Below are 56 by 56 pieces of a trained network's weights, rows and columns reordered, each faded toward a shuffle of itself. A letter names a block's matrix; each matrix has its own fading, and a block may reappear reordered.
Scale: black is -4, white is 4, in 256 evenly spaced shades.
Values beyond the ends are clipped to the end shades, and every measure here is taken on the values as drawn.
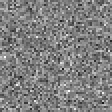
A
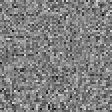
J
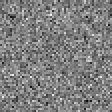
A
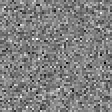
A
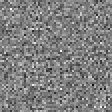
J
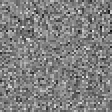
A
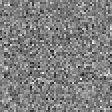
J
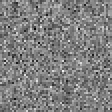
A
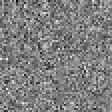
A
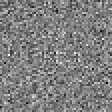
J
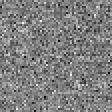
A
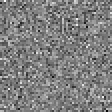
A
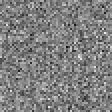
A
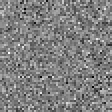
A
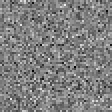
A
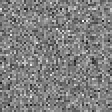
J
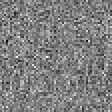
J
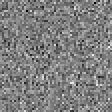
J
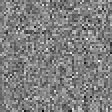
J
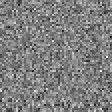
J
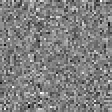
J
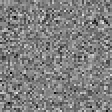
J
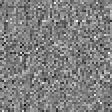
J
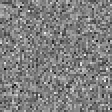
A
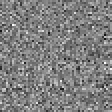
J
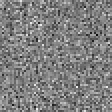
A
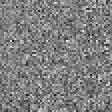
J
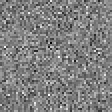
J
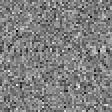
A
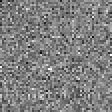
J
